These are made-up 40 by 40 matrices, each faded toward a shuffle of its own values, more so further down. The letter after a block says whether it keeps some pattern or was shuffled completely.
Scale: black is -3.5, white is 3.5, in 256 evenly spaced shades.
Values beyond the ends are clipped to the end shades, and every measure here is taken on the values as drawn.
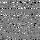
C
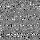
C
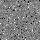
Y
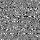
C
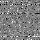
C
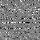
C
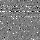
C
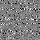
C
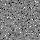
Y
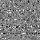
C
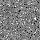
Y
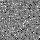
Y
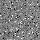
Y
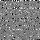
C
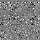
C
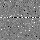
C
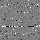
C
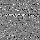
C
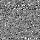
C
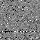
C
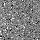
Y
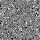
Y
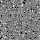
Y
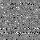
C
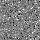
Y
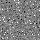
Y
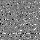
C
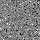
Y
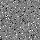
Y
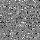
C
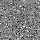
Y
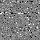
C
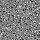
Y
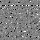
C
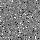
Y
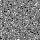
Y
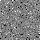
Y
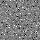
Y
